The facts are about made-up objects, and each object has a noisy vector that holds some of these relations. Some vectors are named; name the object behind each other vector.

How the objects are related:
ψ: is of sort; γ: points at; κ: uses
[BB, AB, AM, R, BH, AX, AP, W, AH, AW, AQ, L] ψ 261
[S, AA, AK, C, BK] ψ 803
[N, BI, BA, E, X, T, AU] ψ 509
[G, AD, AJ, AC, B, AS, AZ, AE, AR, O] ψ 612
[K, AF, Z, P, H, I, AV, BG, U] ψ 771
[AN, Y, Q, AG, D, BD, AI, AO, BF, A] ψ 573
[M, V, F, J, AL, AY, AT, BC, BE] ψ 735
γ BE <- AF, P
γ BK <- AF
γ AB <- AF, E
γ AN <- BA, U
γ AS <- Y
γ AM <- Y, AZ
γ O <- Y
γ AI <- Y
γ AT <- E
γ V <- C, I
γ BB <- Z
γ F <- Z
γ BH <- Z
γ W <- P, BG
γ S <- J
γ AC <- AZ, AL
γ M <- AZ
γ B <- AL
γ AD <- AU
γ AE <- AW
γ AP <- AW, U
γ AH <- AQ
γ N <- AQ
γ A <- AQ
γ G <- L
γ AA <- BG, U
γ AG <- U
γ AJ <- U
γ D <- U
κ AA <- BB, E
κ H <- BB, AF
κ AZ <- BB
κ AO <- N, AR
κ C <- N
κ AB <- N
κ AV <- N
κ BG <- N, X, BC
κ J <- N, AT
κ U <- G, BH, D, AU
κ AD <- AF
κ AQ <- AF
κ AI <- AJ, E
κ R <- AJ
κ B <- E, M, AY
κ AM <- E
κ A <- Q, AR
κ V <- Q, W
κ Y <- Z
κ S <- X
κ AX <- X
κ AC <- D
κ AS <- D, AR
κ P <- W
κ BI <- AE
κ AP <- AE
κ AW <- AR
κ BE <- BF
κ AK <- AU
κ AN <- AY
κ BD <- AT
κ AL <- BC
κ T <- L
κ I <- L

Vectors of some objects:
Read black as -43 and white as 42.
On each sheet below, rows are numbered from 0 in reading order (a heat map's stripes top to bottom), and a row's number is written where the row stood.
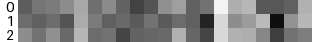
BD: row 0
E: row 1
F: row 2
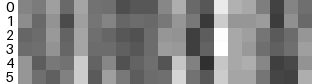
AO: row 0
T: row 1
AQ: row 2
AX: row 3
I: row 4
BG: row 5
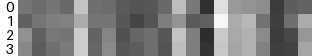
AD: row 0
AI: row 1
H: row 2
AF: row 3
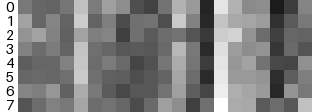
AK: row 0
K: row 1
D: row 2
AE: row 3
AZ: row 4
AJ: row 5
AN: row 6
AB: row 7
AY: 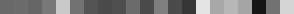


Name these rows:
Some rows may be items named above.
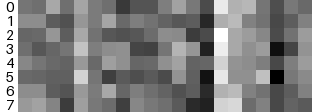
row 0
A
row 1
AU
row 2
BB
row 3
AA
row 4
X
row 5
B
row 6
AU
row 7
BH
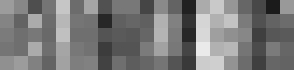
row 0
U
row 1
V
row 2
AS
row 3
A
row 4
D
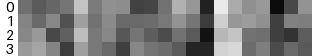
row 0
AA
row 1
BA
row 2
G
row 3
BH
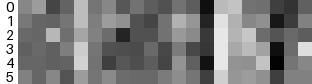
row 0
G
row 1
AK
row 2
Q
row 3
M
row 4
B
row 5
BA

